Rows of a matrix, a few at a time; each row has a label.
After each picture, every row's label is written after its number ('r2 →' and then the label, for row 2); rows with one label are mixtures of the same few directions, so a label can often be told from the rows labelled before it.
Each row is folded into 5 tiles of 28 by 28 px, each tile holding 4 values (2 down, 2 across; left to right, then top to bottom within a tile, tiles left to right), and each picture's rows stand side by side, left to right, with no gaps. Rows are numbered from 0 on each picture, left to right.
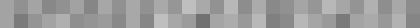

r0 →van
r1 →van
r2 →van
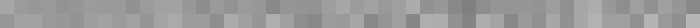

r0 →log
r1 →log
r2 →log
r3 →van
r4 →log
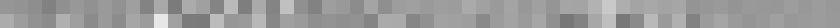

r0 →van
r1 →van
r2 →log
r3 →van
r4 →van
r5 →van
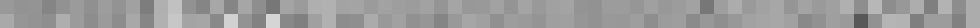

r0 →van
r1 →log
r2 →van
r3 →van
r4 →log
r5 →log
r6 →van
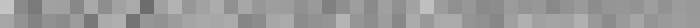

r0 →log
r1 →log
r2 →van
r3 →log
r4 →van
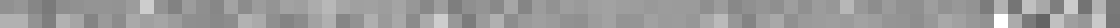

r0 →van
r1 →log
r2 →van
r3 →van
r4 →van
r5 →van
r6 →log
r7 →van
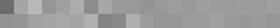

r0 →log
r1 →log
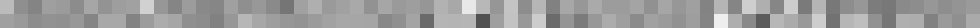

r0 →log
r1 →log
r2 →log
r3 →van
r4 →van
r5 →van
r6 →van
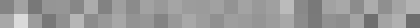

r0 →van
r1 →van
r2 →log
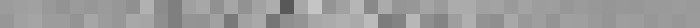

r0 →log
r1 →log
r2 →log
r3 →van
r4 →van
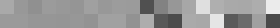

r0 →log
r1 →log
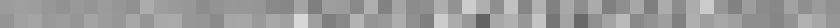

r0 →log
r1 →log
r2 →van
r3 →van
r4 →van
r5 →log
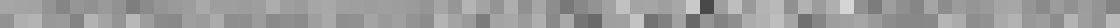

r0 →log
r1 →log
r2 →van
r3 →van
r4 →log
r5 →log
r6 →log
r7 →log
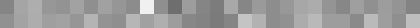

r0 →log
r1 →log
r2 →log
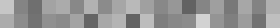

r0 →log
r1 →van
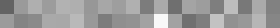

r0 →log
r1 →van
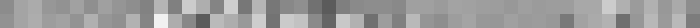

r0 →log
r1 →van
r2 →van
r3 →van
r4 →van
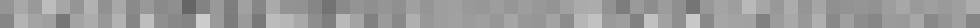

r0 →van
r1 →van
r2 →van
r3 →log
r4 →log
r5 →van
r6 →log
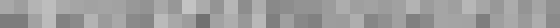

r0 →van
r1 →van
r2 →log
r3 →van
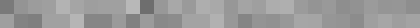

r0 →log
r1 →log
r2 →log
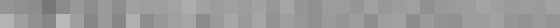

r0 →van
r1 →van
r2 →log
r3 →log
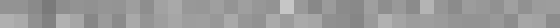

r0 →van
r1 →log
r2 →log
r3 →log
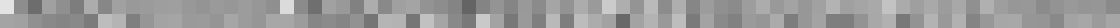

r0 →log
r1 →log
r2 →log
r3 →van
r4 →van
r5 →log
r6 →van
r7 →log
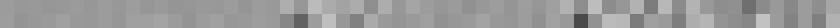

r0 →van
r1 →van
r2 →van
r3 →van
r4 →van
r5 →van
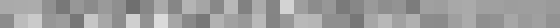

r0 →log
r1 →van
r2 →log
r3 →van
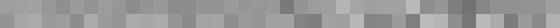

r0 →log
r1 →van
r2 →log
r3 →van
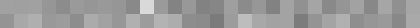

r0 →log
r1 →log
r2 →van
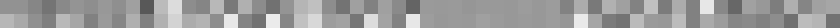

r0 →van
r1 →log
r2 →log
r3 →van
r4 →van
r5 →log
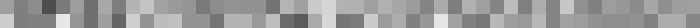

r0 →van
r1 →log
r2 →van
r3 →van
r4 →log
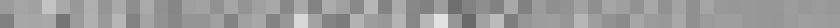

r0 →van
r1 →log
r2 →van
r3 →van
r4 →van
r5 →log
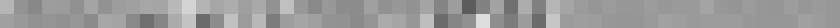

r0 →log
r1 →van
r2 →log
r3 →van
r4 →log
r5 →log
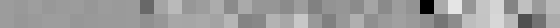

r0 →van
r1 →log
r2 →van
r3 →log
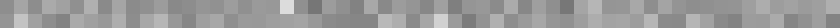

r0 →van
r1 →van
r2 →log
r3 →van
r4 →log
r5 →log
